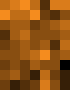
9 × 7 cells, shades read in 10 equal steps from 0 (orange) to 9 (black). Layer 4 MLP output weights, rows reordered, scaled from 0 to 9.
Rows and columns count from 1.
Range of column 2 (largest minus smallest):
6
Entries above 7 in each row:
0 0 0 0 0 0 1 0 0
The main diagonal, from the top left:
2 2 3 4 3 4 9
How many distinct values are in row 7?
4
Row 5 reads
5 4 3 4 3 6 2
